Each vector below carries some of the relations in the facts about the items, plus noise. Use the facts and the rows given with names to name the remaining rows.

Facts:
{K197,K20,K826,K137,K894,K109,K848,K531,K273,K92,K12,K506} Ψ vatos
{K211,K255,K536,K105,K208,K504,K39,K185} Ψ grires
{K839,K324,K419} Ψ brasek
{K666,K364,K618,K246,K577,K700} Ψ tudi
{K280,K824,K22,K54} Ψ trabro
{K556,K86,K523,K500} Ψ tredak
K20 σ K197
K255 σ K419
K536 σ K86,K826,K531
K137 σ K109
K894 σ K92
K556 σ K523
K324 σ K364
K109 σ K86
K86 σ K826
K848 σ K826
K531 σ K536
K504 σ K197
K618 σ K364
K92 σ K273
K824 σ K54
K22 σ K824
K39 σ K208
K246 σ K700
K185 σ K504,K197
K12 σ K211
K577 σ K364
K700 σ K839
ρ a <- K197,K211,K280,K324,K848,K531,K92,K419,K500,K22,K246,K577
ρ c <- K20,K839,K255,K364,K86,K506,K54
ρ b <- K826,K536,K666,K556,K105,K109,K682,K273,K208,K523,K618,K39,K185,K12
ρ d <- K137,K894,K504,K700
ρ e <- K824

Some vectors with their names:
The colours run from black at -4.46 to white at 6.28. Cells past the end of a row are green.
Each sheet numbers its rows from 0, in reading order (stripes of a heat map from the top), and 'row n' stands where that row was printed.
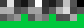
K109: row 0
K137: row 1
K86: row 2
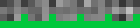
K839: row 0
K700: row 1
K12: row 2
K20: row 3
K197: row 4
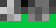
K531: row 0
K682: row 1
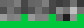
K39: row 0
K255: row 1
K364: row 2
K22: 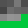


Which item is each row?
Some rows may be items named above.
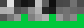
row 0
K109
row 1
K536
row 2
K824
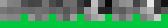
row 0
K894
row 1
K824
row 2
K682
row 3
K536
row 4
K246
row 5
K848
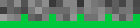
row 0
K185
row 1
K500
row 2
K666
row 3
K506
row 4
K504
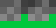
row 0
K105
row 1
K280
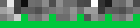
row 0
K848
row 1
K324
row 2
K92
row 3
K137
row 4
K324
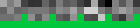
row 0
K556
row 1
K54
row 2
K273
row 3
K826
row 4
K523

